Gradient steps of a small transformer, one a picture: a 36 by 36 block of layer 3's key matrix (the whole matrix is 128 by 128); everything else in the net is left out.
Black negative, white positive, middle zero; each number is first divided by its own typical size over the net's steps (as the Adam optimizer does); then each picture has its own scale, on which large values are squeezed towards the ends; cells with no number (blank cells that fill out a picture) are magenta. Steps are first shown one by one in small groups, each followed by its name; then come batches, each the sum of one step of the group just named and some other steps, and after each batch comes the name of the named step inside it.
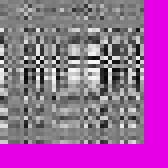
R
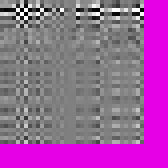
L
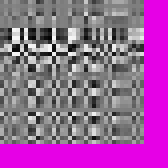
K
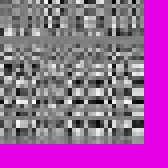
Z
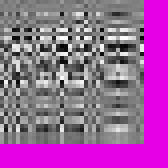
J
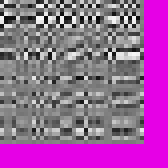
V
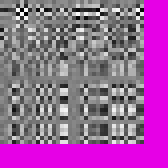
L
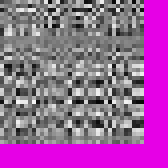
Z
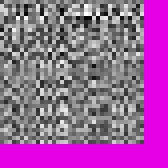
V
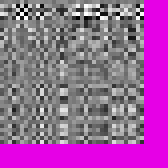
L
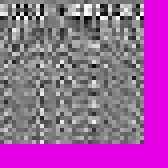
J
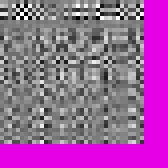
J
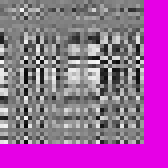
R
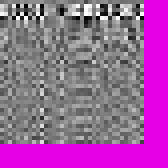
J
